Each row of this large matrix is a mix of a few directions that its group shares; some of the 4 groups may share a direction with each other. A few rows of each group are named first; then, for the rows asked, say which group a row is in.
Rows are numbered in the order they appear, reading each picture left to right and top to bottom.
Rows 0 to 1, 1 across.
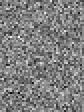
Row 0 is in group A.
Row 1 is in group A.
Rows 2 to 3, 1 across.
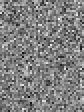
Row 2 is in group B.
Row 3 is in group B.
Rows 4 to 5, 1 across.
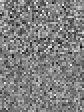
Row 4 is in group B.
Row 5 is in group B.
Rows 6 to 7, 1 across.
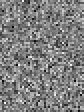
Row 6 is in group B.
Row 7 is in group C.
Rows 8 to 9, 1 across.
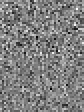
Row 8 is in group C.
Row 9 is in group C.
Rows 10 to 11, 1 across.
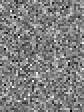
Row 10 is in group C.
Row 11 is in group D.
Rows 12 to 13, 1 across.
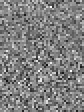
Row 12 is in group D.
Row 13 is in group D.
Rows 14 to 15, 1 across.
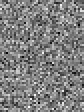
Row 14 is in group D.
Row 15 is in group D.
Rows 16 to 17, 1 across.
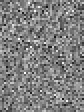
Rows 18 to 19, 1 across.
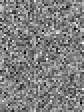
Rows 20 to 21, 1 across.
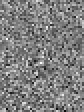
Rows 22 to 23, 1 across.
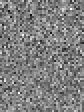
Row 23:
A
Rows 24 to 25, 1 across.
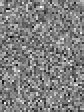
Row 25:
C
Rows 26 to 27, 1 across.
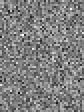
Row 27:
A
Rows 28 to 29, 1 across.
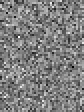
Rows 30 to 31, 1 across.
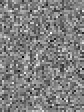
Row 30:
B
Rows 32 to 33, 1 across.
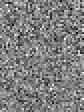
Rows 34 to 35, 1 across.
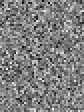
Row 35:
C
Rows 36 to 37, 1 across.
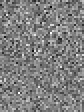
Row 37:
A
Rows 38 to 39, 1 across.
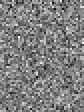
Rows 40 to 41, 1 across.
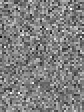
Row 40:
C
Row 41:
A
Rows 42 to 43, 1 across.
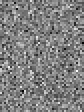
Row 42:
C
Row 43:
C
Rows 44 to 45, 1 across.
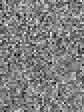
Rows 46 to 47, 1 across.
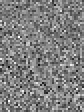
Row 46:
A
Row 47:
C
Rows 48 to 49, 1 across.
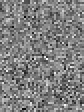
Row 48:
B
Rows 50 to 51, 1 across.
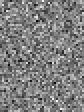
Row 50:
A
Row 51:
D
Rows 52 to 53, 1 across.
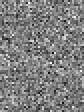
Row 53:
D
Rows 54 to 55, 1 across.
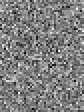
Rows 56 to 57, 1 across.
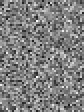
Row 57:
A
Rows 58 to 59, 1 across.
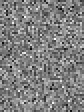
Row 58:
B
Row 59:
C
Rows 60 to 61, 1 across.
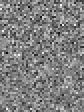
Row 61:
A
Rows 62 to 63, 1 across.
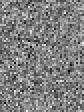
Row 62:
B
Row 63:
C
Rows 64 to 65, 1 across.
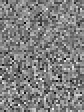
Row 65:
C
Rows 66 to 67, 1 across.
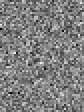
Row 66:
A
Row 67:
A
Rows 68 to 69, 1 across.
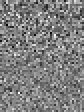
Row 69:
A
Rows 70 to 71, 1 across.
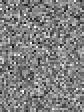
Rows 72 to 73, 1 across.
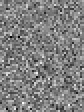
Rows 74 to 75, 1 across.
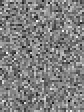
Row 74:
A
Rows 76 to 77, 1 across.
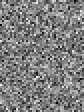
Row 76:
D
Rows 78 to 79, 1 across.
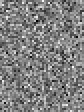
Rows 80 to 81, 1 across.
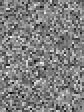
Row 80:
A
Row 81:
A
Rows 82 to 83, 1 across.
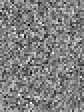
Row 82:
C
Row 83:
B
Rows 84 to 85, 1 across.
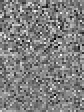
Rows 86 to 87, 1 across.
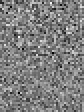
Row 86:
C
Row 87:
A
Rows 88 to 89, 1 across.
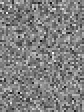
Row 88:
C
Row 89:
A
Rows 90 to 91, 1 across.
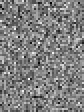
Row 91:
B
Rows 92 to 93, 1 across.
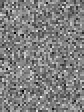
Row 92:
B
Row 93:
C
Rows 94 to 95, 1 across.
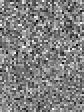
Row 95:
B
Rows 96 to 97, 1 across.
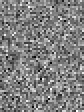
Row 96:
D
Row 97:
D
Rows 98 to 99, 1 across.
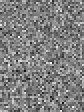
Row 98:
A
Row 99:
D
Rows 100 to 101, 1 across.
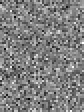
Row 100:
C
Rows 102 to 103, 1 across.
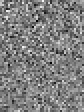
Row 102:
A
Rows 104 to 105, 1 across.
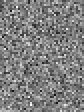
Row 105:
B
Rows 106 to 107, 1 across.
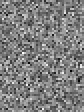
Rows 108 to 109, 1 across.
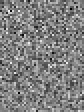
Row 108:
C
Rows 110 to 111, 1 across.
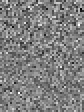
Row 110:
D
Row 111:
A
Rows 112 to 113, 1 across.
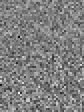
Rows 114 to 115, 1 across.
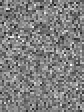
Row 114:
A
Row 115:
C
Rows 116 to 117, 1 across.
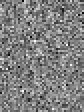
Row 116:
B
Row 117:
C
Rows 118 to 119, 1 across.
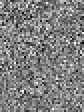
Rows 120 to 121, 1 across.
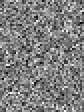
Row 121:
A
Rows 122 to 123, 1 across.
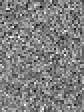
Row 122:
A
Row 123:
D
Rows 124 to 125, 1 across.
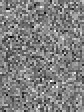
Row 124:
A
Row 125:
D
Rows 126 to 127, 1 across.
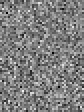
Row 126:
C
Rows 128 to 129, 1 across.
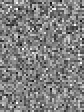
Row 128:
C
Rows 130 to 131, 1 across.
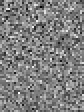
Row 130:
A
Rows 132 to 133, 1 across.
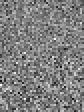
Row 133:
A
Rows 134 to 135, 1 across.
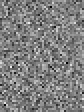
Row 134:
D
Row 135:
C
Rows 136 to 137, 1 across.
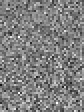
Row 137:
A
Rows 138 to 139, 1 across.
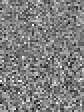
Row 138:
D
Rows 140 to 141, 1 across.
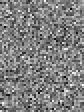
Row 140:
B
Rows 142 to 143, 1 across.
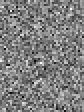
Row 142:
C
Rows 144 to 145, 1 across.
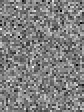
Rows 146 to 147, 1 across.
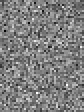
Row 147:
C
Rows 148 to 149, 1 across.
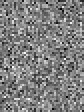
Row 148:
B
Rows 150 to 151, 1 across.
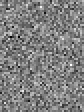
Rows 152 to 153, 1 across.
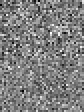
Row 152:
D
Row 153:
C
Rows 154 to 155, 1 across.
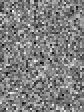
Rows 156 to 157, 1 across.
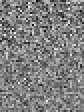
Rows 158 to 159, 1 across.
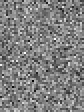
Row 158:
B
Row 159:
D
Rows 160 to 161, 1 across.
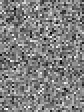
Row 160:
B
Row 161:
D
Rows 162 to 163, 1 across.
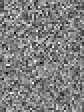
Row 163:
A
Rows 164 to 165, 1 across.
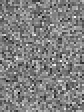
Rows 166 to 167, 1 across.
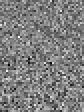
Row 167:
D
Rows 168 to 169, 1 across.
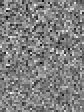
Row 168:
A
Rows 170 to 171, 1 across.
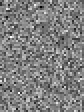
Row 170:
A
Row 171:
A
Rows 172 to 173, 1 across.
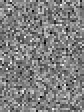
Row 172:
C
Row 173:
C
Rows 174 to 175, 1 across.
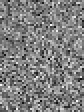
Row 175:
A
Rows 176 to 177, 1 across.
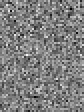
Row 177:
B
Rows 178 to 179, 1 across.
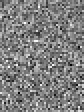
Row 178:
B
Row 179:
C
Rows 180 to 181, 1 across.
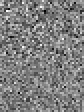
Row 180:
A
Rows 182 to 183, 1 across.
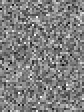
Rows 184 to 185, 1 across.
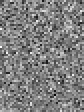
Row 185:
B
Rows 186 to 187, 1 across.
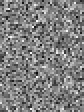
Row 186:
A
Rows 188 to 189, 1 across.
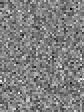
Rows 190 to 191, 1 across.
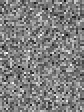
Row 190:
D
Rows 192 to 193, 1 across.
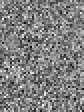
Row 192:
B
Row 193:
B
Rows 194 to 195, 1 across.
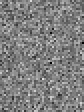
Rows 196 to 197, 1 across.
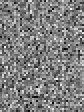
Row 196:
C
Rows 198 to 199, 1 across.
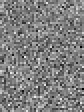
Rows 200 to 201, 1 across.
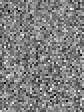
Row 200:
C
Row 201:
B
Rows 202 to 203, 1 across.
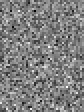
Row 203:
A
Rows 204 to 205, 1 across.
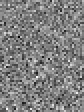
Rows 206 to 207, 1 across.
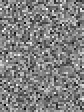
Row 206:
D
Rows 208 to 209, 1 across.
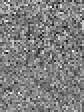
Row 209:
A
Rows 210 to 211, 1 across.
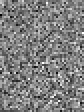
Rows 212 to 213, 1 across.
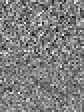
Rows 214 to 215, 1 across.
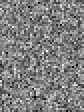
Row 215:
B
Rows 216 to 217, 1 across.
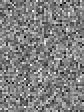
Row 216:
C
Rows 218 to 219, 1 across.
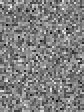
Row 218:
C
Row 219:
D
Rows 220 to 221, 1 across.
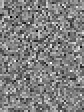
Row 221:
D
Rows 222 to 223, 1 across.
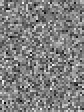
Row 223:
C
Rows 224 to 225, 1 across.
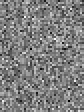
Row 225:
C
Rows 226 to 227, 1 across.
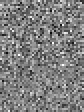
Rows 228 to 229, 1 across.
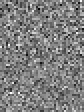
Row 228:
C
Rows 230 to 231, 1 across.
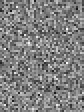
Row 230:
C
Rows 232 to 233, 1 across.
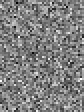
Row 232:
C
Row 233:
A
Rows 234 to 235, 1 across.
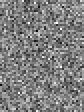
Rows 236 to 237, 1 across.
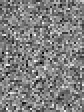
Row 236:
D
